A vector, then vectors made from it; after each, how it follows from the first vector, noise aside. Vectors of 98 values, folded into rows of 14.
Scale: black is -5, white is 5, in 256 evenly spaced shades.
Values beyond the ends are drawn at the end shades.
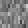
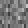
sign-scrambled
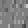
partly zeroed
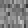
sign-scrambled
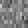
wrapped around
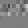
partly zeroed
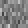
wrapped around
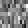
scaled up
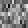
scaled up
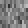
sign-scrambled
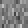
wrapped around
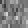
wrapped around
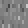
partly zeroed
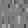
partly zeroed
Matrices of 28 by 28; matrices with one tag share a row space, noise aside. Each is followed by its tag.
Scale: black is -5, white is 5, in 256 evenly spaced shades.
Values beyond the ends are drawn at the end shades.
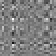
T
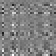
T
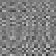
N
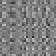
N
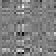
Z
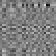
N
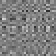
N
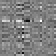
Z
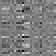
Z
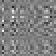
T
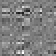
Z
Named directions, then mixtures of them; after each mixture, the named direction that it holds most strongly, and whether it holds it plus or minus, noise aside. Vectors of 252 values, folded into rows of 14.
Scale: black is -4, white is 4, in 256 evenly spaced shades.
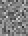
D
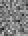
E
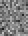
E, plus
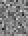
D, plus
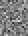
D, plus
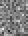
E, minus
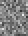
E, minus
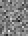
D, minus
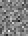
D, minus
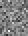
D, minus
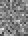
E, minus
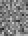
E, plus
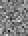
D, plus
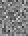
D, plus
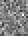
E, minus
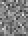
D, minus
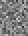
D, plus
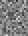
D, plus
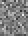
D, minus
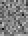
E, plus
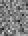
E, plus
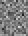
D, plus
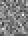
E, minus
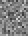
D, plus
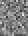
D, minus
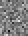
D, plus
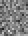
E, plus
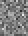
D, minus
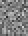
D, minus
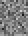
D, plus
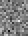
E, minus
